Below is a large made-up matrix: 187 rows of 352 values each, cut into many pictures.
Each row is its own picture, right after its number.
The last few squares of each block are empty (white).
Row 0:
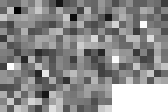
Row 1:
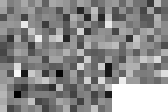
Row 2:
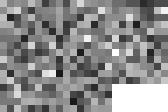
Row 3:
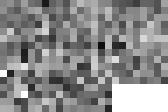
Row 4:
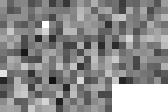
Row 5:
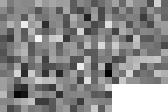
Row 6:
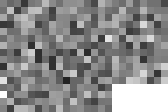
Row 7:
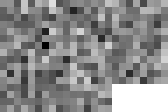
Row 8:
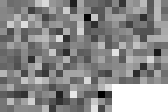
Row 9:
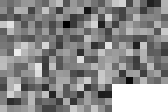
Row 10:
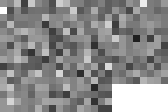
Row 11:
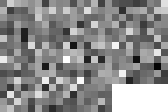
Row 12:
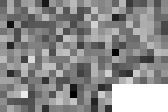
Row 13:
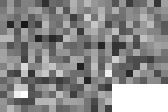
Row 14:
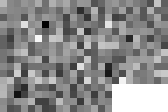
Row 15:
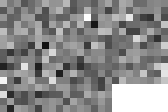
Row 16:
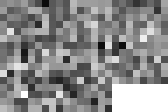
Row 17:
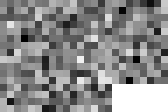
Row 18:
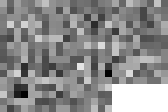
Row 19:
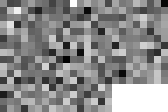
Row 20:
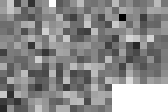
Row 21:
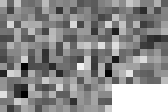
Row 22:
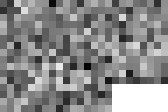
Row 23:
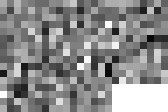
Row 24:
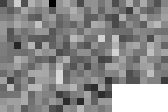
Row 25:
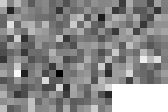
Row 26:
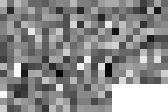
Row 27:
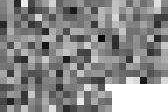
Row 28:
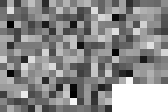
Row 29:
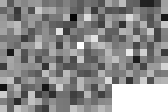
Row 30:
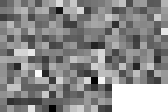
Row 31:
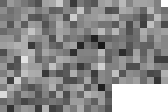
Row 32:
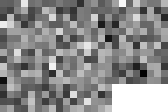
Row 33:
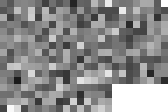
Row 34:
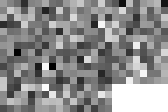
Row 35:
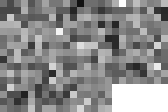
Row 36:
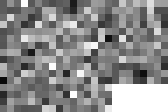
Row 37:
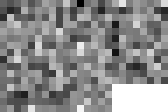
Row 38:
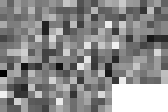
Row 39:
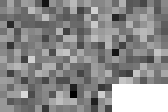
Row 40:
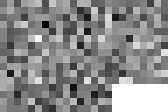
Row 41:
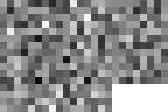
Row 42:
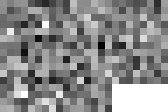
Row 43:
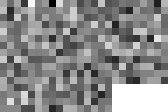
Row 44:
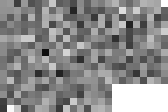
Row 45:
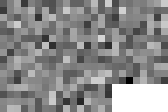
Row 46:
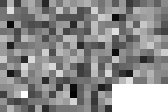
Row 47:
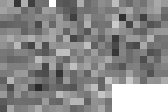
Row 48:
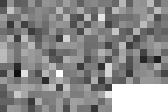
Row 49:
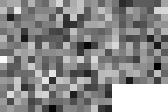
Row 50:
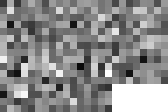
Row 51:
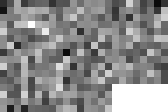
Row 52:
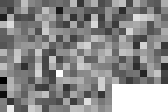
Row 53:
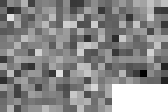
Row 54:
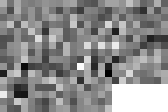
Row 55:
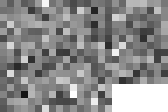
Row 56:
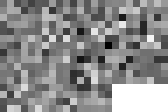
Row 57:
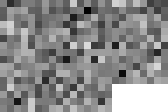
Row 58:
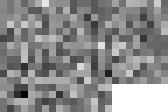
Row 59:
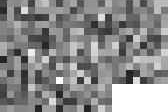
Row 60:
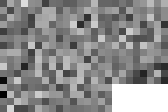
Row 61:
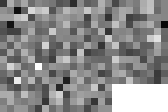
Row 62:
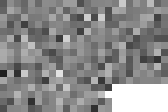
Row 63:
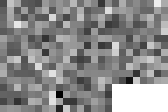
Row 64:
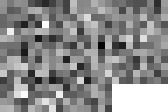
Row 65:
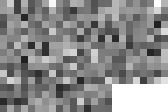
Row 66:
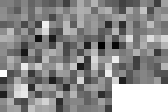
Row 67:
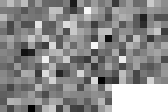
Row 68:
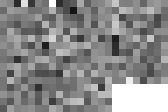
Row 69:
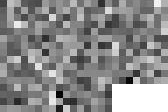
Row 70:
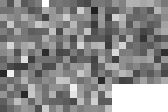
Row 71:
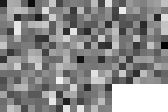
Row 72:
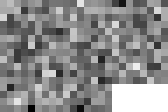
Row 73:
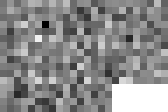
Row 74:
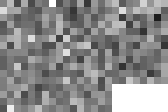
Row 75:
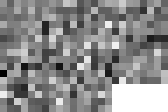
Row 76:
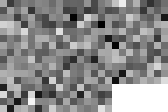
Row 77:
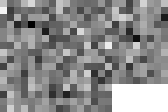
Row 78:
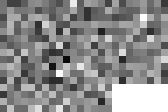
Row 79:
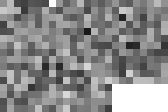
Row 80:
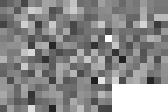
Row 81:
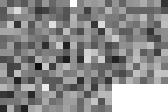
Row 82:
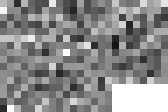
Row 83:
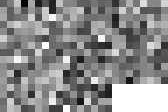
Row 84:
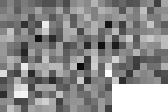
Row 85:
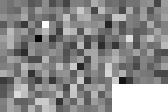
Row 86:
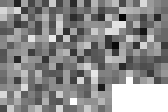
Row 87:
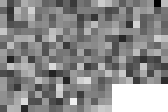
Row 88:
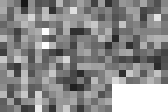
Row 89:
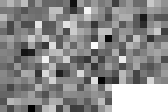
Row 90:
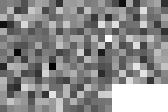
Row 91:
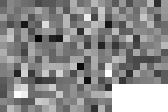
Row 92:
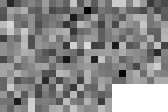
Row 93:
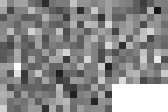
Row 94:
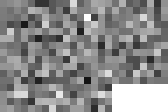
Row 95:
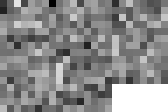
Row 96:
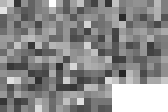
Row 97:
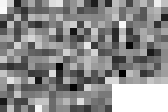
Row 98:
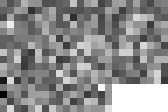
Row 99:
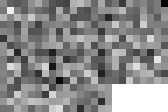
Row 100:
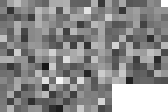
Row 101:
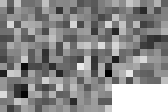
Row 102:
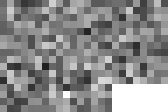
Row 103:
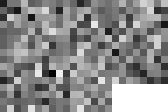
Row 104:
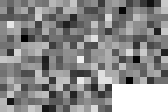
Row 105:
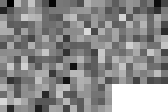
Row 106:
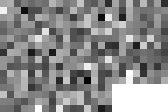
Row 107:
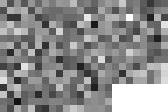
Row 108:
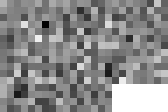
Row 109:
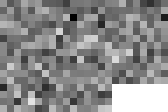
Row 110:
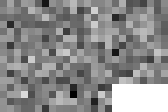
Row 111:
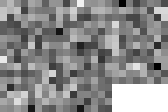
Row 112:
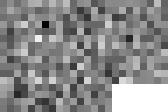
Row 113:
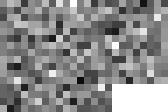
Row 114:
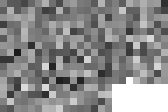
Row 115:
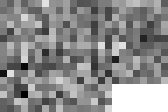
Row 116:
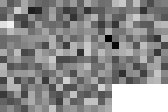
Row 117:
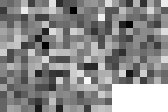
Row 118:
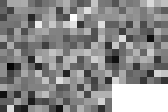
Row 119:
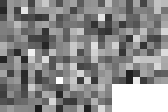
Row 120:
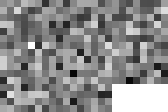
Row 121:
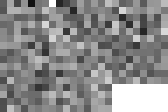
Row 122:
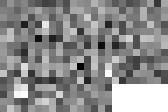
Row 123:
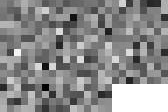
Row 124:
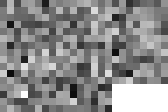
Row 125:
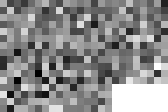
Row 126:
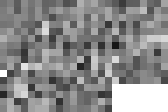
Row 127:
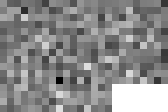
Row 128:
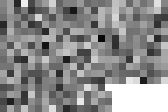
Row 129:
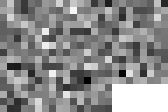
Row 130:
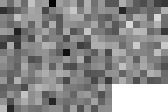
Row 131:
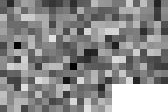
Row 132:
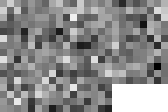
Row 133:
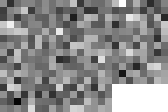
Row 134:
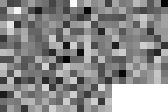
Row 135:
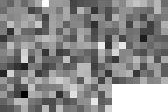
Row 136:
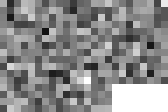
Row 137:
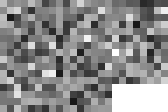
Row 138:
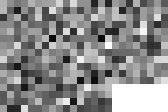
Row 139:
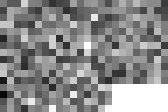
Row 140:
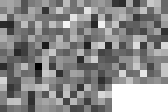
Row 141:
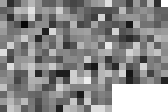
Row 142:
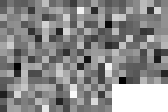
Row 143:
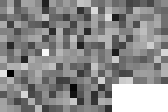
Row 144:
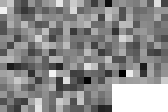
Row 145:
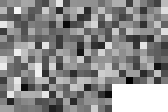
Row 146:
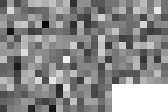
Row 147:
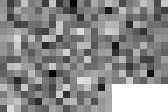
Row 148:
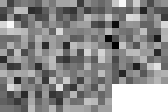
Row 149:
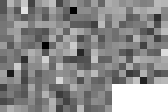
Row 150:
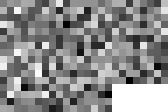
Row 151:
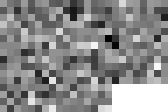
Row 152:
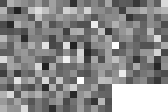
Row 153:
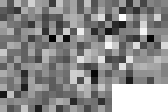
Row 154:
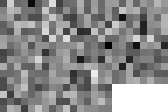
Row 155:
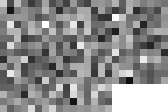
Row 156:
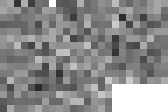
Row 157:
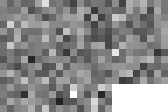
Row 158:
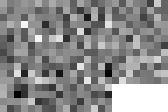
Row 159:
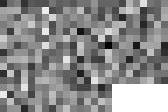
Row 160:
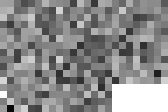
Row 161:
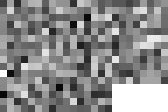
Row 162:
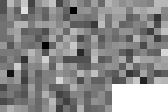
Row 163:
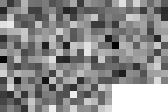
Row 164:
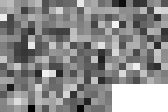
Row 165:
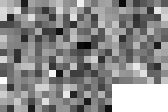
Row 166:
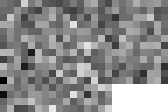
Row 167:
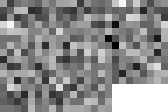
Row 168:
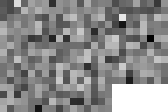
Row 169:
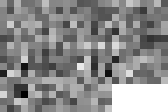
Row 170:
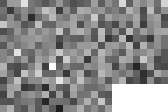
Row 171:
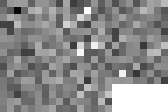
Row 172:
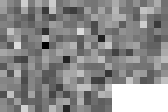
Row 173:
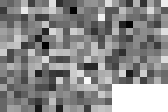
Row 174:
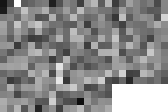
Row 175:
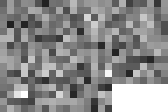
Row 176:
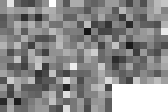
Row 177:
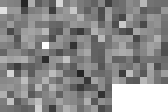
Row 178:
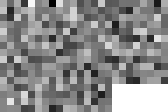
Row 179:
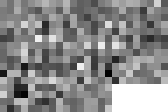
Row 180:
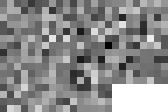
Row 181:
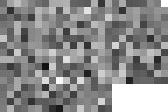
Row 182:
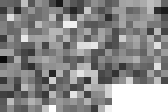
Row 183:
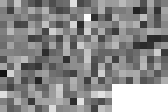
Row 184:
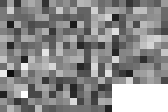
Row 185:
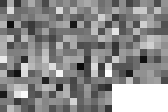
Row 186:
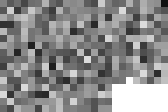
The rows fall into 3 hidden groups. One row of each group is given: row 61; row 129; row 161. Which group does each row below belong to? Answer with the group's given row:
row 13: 161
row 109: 61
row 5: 161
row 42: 161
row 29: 61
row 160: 61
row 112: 161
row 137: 61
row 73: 161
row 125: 61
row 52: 61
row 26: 161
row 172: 129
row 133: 61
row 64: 161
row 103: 61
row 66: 161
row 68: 129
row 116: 61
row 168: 129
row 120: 61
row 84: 161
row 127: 129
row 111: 61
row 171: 61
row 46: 161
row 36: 61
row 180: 129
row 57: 61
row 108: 161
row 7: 129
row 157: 161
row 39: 161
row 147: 129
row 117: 129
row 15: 61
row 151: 61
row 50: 161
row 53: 61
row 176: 129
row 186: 61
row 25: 161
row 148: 61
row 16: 161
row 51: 129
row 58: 161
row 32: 61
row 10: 129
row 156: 129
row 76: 61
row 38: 161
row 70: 161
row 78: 61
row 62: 161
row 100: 61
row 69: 129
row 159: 129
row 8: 161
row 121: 129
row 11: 61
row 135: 161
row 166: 61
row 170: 61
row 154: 129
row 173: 129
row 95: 129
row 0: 61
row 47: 129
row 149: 129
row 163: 61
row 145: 61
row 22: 129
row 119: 129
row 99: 61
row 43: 129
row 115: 161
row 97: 129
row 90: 61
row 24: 129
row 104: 61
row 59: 129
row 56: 129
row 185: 161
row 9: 61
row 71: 129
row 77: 129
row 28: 161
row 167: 61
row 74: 129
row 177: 129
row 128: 129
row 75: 161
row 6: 61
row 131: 129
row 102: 129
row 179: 161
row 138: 129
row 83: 129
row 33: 129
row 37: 61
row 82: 129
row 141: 129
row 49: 61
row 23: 161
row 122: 161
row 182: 61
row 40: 161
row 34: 61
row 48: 161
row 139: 61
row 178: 129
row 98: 61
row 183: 161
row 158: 161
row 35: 61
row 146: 161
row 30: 61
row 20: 129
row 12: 161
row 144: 129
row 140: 61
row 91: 161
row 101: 161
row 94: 161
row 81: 61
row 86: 129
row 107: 61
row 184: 161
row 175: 161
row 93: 161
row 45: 129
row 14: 161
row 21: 161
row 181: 61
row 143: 161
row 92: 61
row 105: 129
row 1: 161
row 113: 129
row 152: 61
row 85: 161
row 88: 129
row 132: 61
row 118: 61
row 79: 129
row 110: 161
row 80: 61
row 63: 129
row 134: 61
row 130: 129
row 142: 161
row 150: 61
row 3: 161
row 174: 129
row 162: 129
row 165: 61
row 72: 61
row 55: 161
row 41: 161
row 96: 129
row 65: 129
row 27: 129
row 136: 129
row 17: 61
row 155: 161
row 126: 161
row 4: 161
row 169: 161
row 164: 61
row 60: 61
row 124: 161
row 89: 61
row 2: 61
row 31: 61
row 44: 129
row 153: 129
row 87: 129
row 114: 61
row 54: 161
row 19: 61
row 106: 129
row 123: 61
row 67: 61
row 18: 161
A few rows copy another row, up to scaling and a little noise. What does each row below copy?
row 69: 63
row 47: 156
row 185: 50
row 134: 19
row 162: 149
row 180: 56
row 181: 100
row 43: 178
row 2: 137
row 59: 119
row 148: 167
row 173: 117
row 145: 150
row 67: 89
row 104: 17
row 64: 42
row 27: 128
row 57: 92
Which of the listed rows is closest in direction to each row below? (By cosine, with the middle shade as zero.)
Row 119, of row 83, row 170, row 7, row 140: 7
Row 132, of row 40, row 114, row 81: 40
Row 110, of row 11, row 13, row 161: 13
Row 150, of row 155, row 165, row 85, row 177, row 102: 177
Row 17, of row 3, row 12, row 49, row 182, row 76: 49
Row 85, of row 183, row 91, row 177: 91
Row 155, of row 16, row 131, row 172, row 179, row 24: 179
